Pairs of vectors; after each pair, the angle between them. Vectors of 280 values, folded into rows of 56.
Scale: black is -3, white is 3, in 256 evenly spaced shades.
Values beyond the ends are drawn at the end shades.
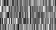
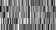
nearly opposite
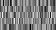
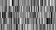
partly opposed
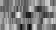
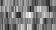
nearly opposite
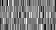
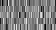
nearly parallel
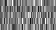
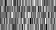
nearly parallel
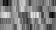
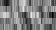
nearly parallel
